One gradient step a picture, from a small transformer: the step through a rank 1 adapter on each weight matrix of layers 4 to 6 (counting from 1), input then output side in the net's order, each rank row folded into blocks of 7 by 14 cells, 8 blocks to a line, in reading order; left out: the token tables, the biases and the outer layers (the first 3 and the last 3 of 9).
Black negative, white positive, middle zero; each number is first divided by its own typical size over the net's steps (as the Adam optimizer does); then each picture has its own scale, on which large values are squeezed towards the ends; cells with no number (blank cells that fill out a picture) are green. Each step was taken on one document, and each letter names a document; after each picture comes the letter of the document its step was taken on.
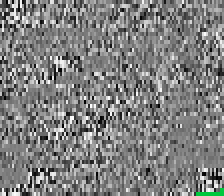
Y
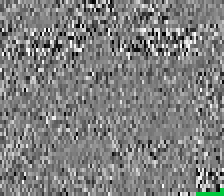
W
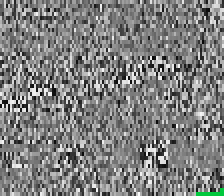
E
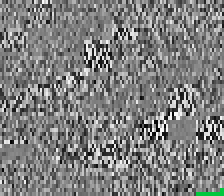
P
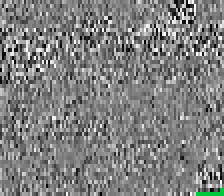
W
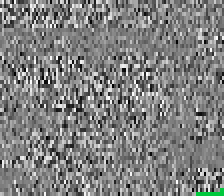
Y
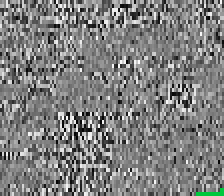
E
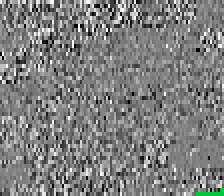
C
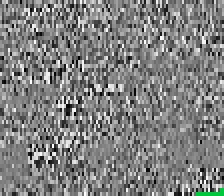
Y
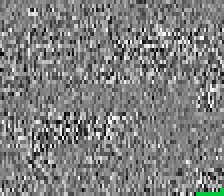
W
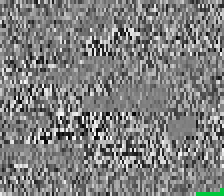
P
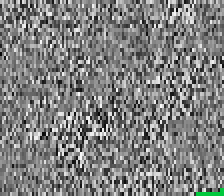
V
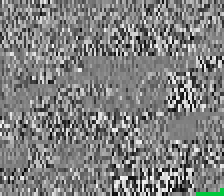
P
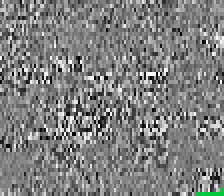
Y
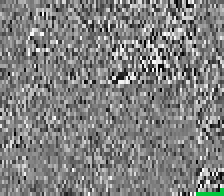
W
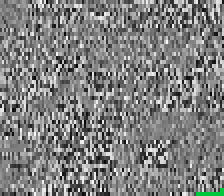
E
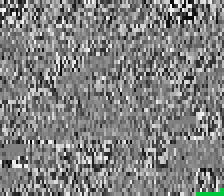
E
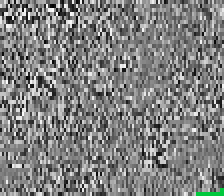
E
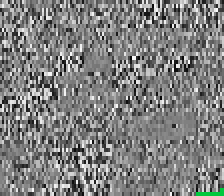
E
